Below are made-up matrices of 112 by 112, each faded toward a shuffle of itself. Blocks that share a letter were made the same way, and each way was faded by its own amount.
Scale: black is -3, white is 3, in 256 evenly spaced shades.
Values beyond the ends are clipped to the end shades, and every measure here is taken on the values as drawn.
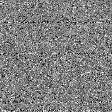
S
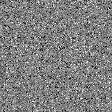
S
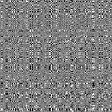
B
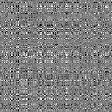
B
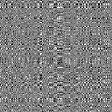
B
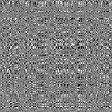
B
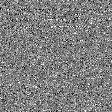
S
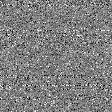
S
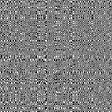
B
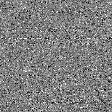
S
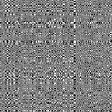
B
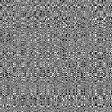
B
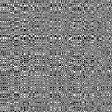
B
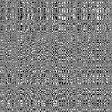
B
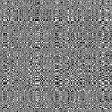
B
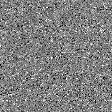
S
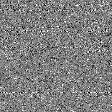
S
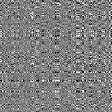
B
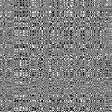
B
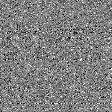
S
